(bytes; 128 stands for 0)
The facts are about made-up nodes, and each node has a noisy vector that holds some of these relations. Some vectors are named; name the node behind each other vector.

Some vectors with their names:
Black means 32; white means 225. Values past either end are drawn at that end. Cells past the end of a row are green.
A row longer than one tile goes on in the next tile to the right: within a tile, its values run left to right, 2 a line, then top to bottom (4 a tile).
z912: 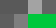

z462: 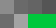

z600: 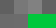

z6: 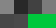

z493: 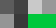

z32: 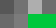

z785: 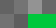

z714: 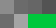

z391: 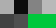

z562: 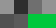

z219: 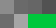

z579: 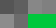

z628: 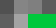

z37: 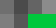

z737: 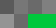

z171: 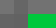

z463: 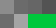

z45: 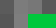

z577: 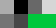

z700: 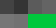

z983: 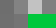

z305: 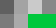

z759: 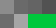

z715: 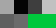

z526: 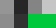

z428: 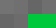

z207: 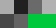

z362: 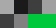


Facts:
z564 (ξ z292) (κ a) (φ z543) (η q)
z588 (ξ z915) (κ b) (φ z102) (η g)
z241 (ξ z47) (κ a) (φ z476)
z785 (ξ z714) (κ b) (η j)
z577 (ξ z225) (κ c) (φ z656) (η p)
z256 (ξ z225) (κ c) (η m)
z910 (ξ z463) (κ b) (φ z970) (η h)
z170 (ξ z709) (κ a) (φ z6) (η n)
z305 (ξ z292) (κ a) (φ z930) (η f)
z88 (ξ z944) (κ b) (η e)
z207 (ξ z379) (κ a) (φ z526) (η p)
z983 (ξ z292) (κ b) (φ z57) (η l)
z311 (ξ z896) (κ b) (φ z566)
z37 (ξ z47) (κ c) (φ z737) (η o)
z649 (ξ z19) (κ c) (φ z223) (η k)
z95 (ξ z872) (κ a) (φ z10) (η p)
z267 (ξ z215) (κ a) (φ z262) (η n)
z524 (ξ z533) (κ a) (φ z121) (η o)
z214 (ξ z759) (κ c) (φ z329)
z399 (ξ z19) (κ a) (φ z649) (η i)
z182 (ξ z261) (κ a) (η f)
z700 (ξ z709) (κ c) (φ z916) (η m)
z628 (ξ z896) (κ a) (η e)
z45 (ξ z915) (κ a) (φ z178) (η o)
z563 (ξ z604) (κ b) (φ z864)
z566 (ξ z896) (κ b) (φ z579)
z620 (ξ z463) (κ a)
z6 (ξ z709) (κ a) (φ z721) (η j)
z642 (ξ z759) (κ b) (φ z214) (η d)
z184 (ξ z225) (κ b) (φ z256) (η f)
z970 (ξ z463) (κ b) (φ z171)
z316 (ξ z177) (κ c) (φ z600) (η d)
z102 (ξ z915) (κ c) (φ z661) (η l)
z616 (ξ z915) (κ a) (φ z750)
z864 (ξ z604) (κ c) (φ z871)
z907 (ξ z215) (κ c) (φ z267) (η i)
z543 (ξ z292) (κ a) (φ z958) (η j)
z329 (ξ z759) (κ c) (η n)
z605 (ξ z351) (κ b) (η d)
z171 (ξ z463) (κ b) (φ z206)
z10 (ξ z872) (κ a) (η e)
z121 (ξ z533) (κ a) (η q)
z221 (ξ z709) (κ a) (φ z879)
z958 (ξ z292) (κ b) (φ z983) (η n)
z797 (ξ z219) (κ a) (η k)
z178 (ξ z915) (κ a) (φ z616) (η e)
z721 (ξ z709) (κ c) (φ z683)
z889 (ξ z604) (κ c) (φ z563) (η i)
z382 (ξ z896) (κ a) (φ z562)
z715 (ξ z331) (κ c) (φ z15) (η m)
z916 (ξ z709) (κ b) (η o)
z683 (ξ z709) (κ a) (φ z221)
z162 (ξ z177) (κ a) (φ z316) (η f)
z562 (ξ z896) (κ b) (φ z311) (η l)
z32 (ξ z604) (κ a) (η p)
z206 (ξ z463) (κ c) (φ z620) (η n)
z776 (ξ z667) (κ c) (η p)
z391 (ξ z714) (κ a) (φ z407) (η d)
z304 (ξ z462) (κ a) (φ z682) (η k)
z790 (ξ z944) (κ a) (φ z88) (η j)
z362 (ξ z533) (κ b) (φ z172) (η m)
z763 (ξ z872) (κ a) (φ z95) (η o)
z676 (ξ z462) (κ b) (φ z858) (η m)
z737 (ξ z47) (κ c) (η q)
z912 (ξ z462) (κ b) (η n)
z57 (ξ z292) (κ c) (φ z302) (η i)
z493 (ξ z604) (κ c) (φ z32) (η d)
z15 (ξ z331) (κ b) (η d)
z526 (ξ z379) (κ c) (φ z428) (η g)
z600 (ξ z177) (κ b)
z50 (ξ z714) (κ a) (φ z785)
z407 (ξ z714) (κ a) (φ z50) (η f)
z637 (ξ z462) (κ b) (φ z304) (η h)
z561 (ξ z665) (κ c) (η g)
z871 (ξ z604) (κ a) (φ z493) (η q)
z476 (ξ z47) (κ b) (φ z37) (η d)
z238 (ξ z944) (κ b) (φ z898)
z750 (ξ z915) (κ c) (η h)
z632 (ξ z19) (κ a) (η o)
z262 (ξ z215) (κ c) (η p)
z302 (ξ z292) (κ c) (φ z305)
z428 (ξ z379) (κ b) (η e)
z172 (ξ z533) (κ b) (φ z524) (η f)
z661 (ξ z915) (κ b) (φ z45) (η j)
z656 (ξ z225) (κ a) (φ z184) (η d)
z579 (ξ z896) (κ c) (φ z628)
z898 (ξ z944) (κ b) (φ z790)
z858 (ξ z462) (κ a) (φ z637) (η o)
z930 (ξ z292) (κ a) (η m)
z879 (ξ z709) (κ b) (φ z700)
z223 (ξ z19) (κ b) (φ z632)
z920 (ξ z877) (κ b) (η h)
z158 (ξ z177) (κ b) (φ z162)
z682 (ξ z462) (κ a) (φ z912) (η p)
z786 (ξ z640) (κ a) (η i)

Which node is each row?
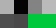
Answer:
z642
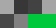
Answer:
z399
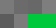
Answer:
z786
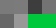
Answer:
z920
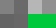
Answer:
z958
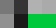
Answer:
z316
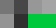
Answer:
z262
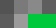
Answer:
z616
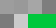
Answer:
z292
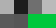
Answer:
z588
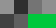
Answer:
z267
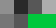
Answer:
z214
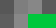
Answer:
z620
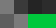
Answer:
z709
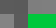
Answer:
z256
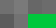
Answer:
z10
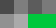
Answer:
z750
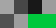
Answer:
z910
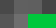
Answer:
z221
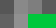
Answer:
z178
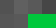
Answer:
z683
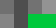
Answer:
z864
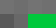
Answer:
z50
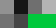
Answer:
z102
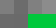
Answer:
z182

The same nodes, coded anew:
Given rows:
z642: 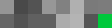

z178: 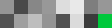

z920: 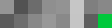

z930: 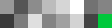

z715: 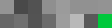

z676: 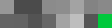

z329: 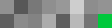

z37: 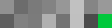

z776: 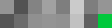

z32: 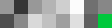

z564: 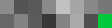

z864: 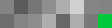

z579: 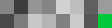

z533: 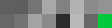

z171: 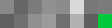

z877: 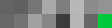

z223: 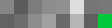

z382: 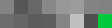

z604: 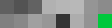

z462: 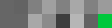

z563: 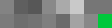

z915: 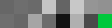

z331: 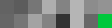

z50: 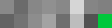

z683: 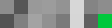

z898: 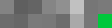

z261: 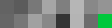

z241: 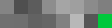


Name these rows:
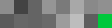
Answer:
z577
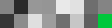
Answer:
z302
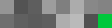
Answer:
z391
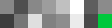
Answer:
z916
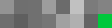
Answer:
z656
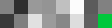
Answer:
z879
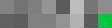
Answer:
z526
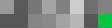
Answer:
z605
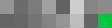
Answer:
z95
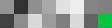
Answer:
z305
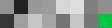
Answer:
z57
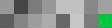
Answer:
z206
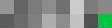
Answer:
z637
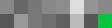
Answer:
z543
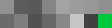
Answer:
z763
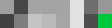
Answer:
z682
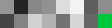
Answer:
z912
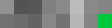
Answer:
z172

